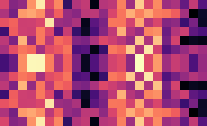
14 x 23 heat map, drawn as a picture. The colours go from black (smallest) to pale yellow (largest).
Overall the values sit about 50% of the way up the scale. The ninth with the highest average is the middle left. Stripes running up and down repeat 2 times from left to right. No seam splits the table. The top and bottom halves mirror each other.
